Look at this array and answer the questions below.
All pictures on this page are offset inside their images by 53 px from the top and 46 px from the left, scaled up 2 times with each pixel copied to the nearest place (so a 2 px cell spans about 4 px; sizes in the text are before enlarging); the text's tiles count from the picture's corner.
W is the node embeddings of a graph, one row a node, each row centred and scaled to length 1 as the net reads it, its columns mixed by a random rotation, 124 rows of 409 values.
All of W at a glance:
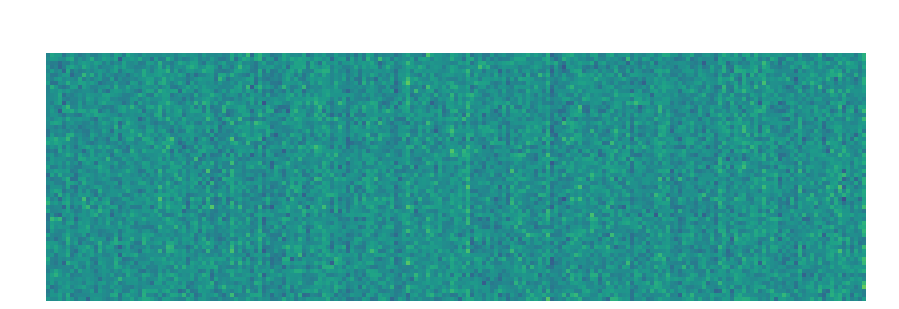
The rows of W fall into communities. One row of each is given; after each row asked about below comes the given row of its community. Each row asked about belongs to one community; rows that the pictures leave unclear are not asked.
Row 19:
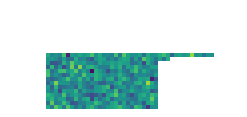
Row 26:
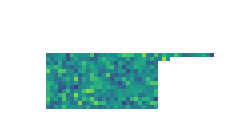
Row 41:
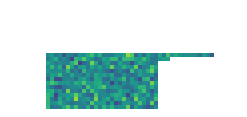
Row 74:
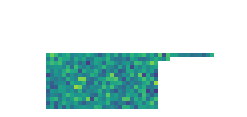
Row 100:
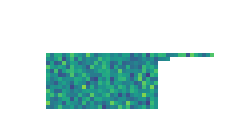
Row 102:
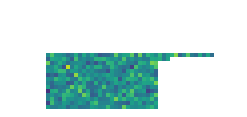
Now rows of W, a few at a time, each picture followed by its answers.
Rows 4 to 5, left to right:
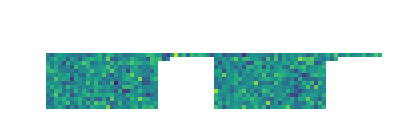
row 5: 41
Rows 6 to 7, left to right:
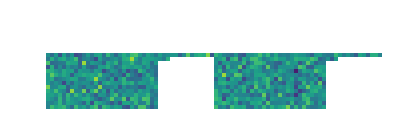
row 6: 26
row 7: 41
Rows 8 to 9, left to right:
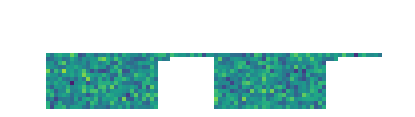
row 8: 100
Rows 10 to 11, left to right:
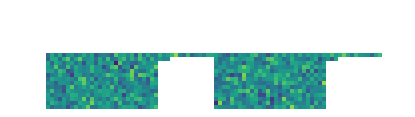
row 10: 102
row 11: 102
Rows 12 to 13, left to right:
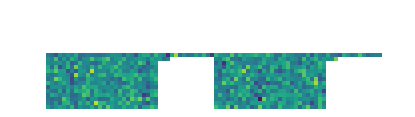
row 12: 102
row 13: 19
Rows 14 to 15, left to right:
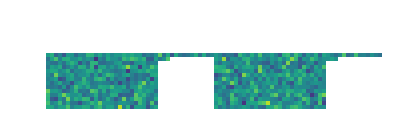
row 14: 41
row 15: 102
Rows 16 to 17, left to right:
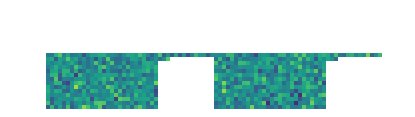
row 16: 74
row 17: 19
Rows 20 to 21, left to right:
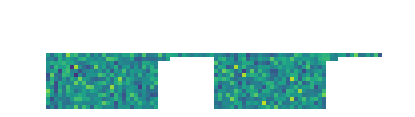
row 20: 74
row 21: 102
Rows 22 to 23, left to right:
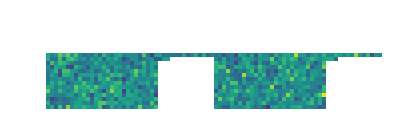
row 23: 102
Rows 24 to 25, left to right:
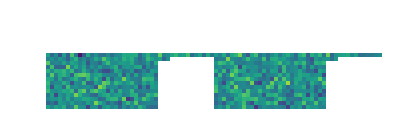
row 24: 102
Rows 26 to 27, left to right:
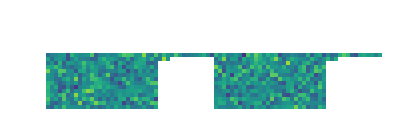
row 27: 41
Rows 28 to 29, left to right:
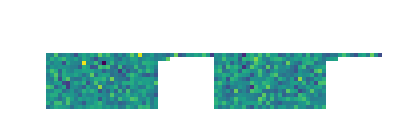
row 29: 41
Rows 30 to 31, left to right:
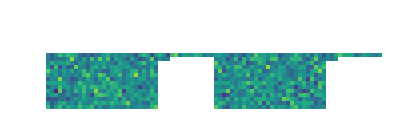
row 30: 100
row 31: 41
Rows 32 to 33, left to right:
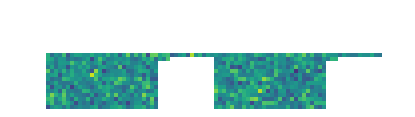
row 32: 19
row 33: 26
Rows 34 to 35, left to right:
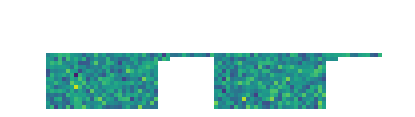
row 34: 74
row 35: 100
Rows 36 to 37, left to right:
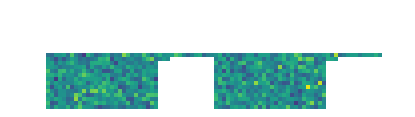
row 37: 41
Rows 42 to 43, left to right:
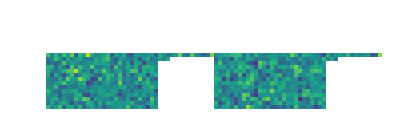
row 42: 100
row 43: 100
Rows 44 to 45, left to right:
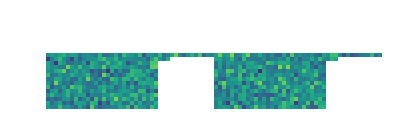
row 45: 19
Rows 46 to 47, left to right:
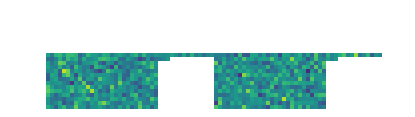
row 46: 74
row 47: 102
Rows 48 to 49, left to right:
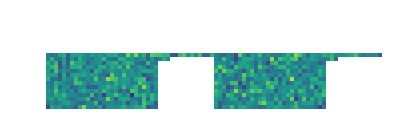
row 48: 19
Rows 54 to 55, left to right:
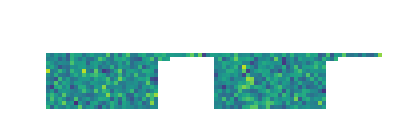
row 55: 74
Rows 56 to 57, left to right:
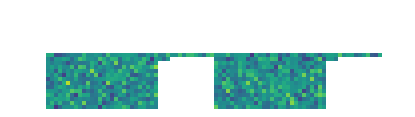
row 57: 100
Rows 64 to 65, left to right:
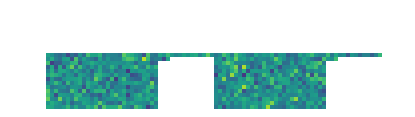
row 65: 74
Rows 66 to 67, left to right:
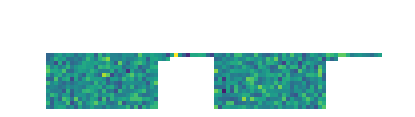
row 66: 26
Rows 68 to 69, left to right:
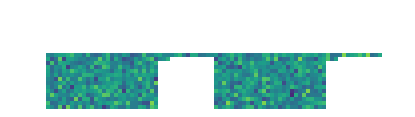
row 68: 100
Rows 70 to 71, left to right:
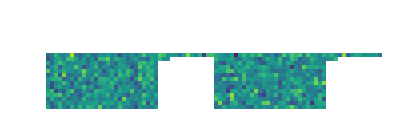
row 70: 100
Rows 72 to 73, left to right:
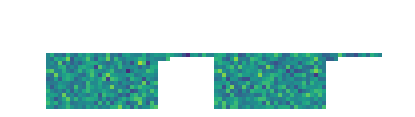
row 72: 41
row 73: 41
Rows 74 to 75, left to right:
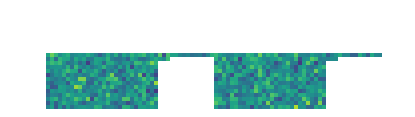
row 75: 41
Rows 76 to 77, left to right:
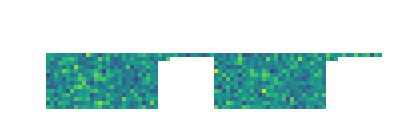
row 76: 74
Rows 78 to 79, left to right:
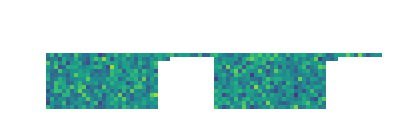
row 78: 102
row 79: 41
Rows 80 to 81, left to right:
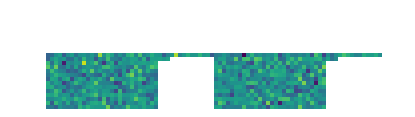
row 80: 26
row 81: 41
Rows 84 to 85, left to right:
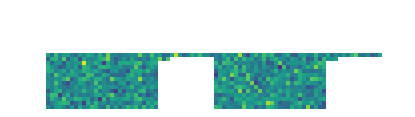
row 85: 74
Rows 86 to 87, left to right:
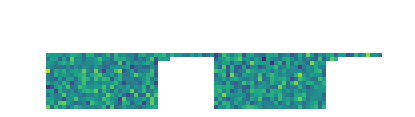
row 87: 26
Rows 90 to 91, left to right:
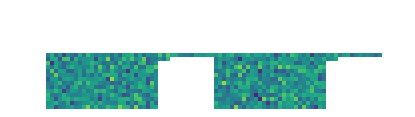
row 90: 41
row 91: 19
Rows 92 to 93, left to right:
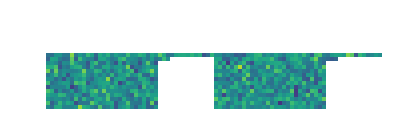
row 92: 100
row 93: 41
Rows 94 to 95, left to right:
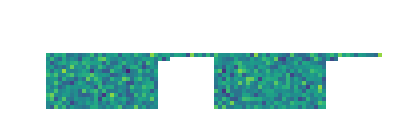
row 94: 19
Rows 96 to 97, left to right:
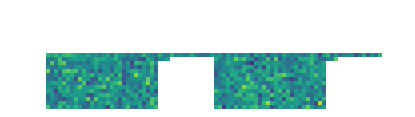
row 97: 74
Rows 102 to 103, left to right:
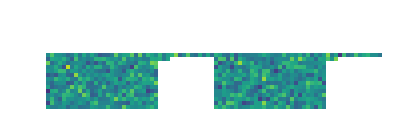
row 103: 19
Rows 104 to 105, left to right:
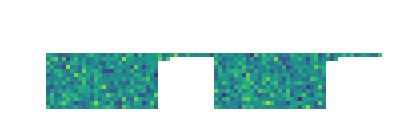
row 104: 102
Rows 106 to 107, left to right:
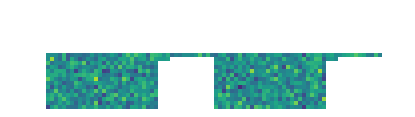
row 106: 19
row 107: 100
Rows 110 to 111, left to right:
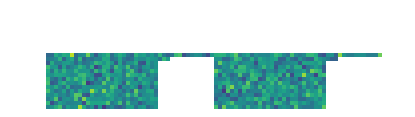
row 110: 100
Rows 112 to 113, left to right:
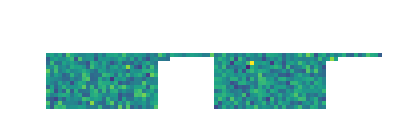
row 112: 100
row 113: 26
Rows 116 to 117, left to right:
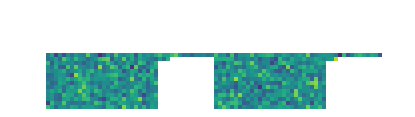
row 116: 102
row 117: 19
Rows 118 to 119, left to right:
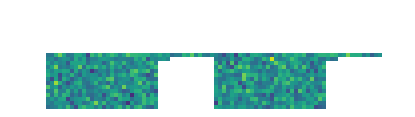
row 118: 19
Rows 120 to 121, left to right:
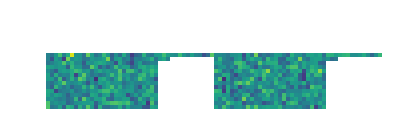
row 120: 100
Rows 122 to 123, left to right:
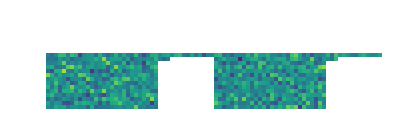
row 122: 19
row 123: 41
